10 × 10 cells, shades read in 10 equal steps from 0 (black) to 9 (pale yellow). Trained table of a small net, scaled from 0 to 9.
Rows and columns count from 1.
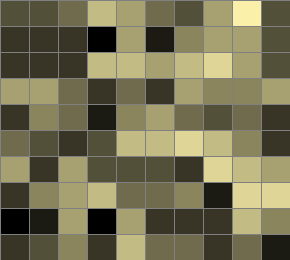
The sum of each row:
48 33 50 46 36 48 46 50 31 34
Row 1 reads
3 3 4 7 6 4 3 6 9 3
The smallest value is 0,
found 3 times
